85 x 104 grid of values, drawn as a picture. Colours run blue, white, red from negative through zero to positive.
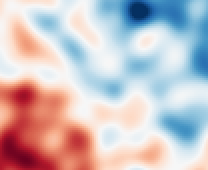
Ninth with the lowest average: top right. Mirror symmetry: none. Lone odd cells: none. Odd rows or columns: none. Slope: up to the bottom left. Grain: smooth.
